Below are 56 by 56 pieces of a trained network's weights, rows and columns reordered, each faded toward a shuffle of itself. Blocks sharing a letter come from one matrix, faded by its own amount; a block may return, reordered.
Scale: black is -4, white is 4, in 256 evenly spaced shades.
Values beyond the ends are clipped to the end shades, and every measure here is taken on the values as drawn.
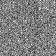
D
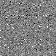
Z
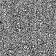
D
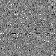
Z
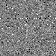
Z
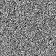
D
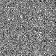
D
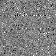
Z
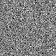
D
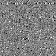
Z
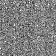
D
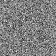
D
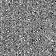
D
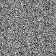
D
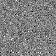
Z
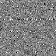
Z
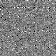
Z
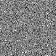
Z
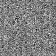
D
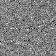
Z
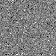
Z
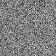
Z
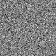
Z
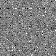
Z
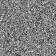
D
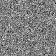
D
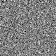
D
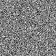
D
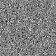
Z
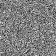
D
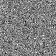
D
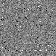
Z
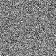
Z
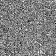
D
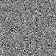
Z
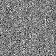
D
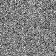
D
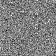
D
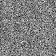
D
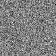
Z
